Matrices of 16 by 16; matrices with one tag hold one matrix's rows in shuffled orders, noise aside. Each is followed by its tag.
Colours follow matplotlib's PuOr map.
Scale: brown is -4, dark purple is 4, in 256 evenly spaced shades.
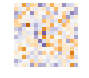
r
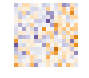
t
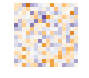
r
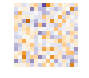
r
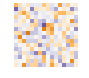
r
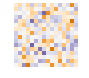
r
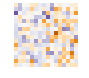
t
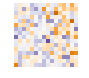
t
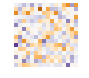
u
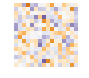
r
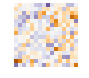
t
